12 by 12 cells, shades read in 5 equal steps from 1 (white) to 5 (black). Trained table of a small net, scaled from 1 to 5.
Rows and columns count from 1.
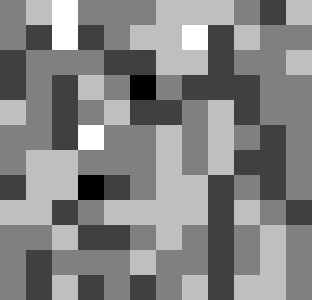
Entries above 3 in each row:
1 3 4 6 4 2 2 5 3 3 2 4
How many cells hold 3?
60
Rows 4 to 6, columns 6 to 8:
5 3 4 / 4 4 3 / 3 2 3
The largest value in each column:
4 4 4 5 4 5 4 4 4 4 4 4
